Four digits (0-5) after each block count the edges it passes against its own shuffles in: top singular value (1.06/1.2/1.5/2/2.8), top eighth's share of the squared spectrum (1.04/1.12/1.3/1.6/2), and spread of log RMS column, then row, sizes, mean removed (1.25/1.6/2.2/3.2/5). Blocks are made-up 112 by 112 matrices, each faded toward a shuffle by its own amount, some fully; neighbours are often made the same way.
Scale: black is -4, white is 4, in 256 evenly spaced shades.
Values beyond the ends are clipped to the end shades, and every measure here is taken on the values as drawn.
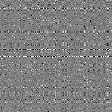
5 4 2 3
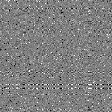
5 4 2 3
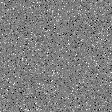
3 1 0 0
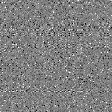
4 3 1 2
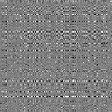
5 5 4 4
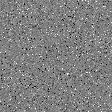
2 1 0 0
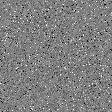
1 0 0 0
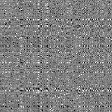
5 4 3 3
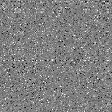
4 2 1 1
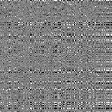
5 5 3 4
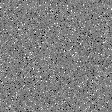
0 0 0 0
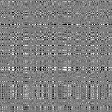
5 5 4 4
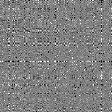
5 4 3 3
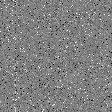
2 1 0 0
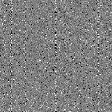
4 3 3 1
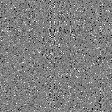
4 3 2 1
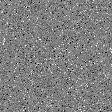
0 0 0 0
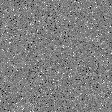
0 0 0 0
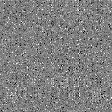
4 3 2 1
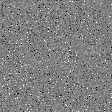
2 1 1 0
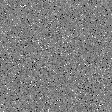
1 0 0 0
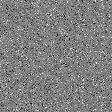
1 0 0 0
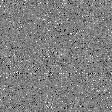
3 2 0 1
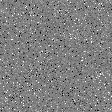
0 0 0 0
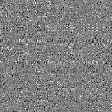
4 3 2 2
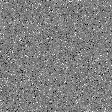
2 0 0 0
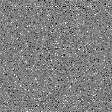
4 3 1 2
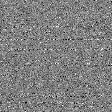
1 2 0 3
